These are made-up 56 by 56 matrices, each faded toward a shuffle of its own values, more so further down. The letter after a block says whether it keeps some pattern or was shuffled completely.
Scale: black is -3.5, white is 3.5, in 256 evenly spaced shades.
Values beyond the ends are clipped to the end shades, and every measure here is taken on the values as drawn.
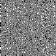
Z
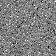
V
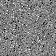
V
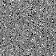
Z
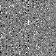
Z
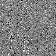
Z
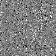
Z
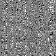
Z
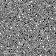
V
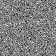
V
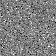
V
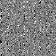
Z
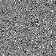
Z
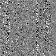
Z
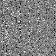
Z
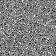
V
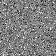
V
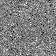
V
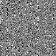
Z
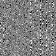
Z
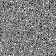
V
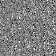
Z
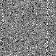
Z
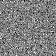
V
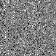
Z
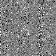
Z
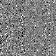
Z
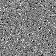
V
